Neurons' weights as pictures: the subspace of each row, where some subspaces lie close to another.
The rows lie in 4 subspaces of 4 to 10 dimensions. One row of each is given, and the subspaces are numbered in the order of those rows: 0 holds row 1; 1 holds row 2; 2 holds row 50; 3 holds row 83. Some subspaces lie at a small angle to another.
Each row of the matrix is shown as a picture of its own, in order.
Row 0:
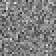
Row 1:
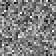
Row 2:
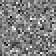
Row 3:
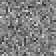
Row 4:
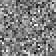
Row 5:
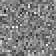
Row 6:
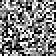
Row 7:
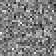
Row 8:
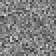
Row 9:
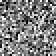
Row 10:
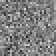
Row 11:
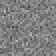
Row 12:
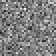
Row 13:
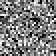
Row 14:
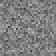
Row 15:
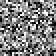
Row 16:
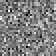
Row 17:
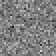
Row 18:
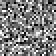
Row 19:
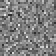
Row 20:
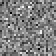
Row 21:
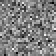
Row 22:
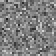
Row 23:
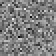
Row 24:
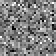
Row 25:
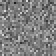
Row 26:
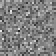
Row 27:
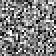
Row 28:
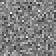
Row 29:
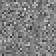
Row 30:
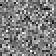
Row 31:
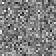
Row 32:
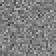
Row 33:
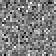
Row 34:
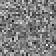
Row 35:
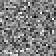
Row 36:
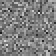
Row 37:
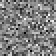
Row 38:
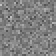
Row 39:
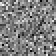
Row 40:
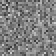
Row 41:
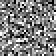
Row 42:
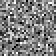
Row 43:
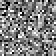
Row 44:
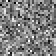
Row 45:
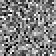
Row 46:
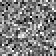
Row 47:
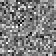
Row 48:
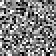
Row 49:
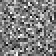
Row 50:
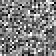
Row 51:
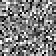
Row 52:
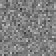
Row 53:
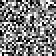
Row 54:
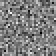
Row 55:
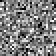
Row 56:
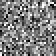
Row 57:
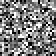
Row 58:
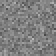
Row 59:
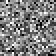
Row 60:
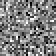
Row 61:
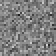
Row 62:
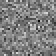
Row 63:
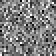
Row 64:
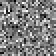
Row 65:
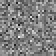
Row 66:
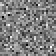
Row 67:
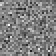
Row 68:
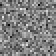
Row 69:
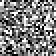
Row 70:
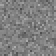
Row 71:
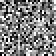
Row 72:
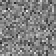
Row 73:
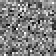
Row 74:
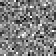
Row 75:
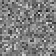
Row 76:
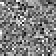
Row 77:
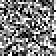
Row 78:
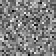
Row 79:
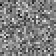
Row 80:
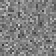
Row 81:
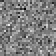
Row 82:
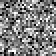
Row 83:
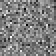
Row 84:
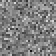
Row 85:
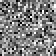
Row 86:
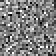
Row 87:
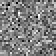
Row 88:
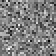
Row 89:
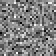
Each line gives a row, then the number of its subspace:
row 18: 3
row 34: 1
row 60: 1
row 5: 2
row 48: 2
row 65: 0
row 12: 0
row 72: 2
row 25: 3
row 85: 3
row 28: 3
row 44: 2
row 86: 0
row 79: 2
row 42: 0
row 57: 1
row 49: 1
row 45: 3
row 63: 2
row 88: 0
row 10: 2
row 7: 3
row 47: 2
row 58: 1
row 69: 1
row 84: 0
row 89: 3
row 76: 2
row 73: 1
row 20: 2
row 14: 1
